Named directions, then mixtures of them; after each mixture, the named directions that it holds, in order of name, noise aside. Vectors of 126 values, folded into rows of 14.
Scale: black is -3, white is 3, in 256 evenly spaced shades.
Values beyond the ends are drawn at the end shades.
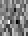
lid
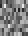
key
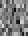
key, lid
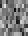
key, lid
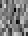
key, lid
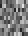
key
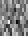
lid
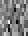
lid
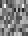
key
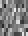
key, lid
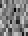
key, lid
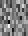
key, lid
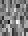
lid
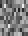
key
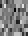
key, lid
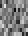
key, lid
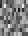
key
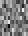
key, lid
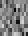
key, lid
